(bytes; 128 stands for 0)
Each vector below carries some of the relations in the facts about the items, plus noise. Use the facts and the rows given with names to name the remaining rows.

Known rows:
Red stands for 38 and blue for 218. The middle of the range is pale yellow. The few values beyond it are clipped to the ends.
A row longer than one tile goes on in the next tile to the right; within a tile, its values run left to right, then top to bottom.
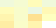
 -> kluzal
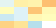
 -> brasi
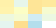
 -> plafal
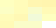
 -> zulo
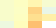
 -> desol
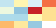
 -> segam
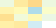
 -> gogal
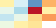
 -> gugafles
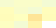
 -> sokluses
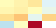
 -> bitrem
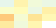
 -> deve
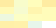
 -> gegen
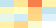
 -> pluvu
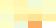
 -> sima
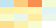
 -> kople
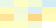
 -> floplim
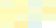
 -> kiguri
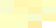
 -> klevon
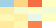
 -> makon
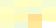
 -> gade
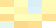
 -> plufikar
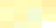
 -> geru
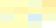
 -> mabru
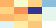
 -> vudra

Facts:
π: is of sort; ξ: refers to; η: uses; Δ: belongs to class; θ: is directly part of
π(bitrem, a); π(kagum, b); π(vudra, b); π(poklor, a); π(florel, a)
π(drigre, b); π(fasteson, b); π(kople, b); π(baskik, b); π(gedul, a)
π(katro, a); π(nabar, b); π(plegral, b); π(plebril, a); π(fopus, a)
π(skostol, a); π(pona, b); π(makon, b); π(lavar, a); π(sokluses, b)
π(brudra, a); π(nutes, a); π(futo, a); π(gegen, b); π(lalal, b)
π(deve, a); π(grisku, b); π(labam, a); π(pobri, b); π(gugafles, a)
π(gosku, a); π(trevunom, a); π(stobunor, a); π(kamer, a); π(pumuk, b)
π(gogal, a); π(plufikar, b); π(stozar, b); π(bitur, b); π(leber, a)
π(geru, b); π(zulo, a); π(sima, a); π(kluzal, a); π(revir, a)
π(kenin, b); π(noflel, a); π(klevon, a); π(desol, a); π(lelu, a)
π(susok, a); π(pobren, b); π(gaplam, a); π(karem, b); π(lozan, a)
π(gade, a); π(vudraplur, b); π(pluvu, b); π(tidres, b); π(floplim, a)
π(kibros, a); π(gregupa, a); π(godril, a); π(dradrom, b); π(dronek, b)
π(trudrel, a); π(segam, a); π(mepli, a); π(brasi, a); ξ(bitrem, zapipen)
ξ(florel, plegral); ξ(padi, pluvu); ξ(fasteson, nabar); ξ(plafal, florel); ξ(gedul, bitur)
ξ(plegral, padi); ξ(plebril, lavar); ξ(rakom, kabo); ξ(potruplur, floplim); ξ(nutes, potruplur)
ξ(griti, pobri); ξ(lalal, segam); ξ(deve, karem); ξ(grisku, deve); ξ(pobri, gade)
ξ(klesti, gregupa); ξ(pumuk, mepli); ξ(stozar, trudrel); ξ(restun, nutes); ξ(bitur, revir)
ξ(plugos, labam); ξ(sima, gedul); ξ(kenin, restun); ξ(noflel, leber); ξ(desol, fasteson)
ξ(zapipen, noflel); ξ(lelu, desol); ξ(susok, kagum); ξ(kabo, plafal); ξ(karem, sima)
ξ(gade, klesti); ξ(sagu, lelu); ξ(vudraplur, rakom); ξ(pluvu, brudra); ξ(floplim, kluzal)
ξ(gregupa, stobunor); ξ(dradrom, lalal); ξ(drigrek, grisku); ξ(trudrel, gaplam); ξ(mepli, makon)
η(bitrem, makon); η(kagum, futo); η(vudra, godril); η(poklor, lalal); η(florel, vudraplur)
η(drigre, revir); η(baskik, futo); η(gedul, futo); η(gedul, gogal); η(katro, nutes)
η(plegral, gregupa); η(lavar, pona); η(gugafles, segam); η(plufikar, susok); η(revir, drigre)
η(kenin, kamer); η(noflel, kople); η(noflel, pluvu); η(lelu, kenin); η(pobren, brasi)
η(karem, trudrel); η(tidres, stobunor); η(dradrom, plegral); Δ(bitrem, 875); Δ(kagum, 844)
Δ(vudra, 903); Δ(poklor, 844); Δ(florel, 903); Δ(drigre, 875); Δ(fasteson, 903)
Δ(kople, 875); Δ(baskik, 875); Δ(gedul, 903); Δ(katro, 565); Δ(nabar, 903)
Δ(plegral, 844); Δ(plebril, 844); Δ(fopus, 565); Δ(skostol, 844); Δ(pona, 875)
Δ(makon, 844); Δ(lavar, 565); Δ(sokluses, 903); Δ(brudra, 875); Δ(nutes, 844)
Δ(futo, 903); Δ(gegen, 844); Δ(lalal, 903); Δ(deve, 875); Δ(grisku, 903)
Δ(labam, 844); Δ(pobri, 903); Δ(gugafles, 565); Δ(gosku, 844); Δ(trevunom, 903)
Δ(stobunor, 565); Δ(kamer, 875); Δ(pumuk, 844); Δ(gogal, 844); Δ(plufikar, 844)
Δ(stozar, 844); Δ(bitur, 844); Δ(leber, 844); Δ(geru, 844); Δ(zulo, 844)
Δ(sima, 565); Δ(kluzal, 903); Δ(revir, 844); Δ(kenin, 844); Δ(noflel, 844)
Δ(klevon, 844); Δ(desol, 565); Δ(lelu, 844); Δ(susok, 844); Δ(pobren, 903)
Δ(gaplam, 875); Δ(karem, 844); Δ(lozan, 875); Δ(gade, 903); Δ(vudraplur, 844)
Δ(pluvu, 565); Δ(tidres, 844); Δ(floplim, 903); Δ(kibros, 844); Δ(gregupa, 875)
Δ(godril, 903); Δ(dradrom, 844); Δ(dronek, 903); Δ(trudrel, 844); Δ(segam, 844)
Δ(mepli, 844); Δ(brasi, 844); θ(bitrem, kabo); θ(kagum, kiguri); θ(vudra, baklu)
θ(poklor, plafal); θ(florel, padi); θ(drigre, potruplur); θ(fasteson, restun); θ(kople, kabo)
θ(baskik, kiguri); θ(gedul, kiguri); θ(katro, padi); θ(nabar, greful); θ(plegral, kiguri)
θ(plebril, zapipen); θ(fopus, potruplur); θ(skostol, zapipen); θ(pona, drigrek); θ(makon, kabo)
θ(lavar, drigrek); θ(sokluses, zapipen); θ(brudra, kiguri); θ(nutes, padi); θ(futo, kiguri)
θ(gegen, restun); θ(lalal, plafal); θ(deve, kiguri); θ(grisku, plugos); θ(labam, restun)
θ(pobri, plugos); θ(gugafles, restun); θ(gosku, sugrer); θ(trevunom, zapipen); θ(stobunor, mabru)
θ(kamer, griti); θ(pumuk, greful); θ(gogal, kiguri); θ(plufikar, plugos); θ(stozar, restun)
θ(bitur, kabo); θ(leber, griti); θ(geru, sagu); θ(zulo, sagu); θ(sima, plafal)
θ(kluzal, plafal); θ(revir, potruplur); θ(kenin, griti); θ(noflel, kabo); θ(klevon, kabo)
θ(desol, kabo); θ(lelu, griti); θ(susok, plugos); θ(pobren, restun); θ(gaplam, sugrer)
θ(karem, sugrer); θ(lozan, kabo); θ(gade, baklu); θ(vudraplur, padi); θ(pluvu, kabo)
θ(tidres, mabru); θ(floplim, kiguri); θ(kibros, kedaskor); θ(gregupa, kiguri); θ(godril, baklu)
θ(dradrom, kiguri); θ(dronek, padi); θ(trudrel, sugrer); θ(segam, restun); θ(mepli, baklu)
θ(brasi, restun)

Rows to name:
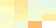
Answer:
bitur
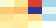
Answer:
godril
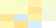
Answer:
brudra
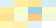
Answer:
futo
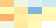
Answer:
kagum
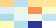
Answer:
vudraplur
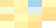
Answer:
karem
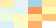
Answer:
katro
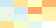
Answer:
nutes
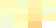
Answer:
fopus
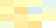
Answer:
noflel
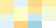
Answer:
rakom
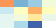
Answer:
florel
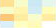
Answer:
dradrom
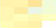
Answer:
drigre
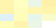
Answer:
restun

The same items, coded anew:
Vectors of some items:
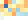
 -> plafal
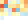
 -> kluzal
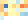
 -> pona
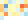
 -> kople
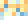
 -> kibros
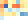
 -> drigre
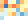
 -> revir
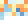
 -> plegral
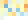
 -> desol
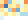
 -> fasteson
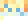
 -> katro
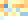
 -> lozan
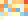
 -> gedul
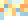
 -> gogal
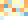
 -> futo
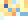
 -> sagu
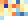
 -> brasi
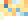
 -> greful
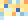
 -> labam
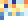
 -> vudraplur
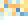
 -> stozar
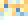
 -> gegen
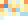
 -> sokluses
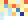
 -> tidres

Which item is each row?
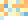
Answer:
gaplam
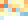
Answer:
floplim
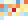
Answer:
godril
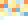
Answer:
grisku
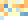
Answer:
deve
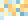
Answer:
trudrel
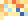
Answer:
bitrem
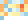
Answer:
gregupa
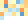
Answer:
stobunor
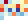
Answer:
poklor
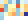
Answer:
susok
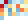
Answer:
lalal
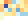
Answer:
padi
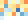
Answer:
lelu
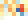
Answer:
makon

